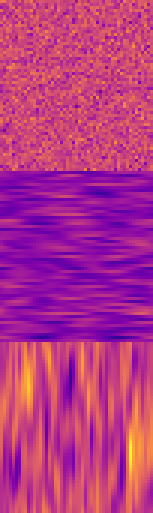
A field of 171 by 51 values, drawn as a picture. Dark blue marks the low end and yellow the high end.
The table splits into 3 rows of 1 panel. Panel 1,1: middling, fine-grained. Panel 2,1: low, streaked across. Panel 3,1: middling, streaked downward, strong in contrast.
